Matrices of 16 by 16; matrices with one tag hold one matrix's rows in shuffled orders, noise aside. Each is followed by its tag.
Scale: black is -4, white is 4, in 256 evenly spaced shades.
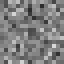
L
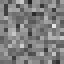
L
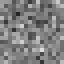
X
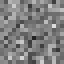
L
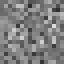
L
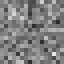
L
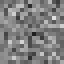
L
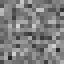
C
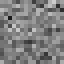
C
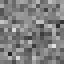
C
